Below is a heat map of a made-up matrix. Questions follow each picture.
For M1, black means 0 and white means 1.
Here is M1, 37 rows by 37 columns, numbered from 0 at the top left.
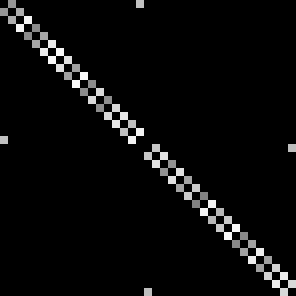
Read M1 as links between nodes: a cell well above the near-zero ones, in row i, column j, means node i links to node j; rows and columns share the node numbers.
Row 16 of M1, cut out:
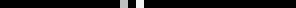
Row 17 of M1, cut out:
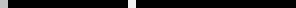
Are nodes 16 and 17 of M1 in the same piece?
yes
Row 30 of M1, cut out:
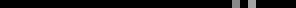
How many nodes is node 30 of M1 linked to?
2
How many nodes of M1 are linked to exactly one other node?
0
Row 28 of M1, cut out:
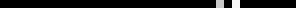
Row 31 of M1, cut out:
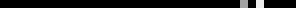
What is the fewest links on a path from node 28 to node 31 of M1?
3
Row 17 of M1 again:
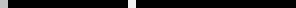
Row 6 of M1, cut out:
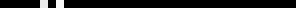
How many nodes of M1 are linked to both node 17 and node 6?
0
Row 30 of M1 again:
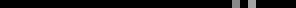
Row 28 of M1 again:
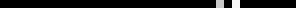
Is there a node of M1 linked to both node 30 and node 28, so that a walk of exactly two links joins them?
yes
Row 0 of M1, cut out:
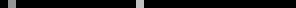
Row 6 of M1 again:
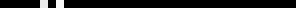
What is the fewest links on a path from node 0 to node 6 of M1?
6
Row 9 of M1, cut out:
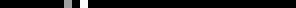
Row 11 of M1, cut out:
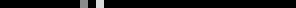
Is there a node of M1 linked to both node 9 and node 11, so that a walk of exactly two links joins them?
yes
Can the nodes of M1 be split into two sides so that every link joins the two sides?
no
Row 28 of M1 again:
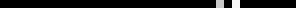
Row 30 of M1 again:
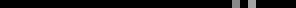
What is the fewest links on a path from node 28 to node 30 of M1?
2
